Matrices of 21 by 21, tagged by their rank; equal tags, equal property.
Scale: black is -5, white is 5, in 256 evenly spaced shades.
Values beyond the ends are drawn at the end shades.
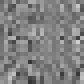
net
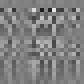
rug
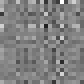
net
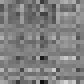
rug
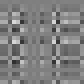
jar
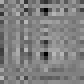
rug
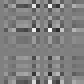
jar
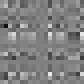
rug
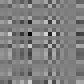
jar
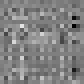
net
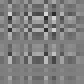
jar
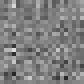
net
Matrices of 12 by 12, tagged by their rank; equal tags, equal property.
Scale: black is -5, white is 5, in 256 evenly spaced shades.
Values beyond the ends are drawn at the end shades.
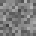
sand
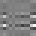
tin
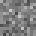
sand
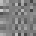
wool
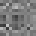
wool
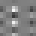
tin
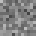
sand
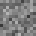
sand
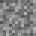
sand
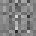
wool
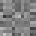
wool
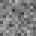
sand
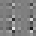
tin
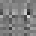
wool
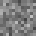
sand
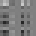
tin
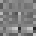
wool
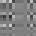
tin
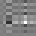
tin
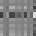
tin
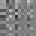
wool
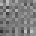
wool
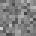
sand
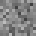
sand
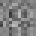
wool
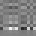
tin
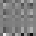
tin
